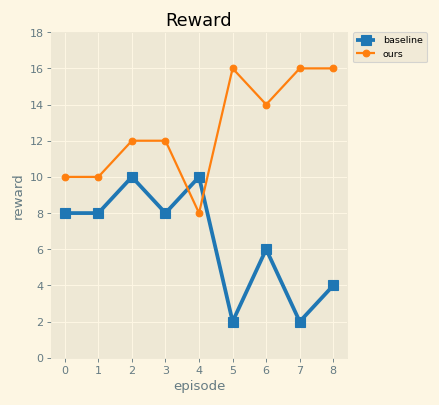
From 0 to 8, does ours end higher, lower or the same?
higher
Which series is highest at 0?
ours
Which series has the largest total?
ours
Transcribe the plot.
Title: Reward
x-axis: episode, ticks 0 1 2 3 4 5 6 7 8
y-axis: reward, ticks 0 2 4 6 8 10 12 14 16 18
Legend: baseline, ours
Values:
baseline: 8 8 10 8 10 2 6 2 4
ours: 10 10 12 12 8 16 14 16 16
